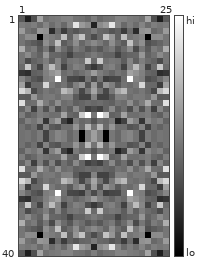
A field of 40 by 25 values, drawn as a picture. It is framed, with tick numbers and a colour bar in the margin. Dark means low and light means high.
There is no seam. The texture is fine-grained noise. No row or column stands out. It mirrors both left to right and top to bottom. There is no overall slope.
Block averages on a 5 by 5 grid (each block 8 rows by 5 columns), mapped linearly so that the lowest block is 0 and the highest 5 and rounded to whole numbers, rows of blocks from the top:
2 2 3 2 2
3 3 0 3 3
1 2 5 2 1
3 3 0 3 3
2 2 3 2 2
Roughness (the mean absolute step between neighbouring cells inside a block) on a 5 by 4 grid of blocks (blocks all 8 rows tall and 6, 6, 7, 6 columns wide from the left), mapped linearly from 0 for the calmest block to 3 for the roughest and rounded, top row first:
1111 / 2112 / 0330 / 2112 / 1111
